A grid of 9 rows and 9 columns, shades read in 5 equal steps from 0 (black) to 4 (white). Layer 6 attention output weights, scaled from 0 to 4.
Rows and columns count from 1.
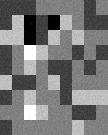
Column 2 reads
1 3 3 2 2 1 2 2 2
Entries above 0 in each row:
9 7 8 9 9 9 9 9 9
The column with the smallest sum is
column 1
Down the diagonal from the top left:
1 3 0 3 1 1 3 1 2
